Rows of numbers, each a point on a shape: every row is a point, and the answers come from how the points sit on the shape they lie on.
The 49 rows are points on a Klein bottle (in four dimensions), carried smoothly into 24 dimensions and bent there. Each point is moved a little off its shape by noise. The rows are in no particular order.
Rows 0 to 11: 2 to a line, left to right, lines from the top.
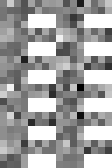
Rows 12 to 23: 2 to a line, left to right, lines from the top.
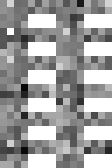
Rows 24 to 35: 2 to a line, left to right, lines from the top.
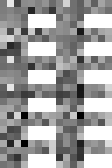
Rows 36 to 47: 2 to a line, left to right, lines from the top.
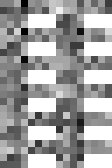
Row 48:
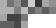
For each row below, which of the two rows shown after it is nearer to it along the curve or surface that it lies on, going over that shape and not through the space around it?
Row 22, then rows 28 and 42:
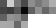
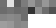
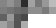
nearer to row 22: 28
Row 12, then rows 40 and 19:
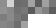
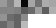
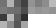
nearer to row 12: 19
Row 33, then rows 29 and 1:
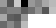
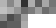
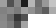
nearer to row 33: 29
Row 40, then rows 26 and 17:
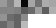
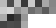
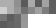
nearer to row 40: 17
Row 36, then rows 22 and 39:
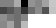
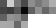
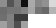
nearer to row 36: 22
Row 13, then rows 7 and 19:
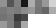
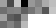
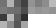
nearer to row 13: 19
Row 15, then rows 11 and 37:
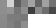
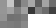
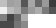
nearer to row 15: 11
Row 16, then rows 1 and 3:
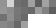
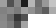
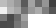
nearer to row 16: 3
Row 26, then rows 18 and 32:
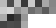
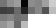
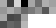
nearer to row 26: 32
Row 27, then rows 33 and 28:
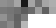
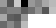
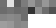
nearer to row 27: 33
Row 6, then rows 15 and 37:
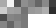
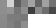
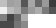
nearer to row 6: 37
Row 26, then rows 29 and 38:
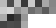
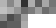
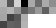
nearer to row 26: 38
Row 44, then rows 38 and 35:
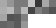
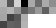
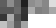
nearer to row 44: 38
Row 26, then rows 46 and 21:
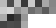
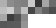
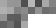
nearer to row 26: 46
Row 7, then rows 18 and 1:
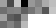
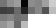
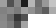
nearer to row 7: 18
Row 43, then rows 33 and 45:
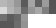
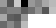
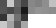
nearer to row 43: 33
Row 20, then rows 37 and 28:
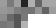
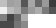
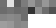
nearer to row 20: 37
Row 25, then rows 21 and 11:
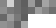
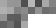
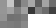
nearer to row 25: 11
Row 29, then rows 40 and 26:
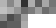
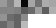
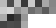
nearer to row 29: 40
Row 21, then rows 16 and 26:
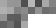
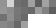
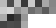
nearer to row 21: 16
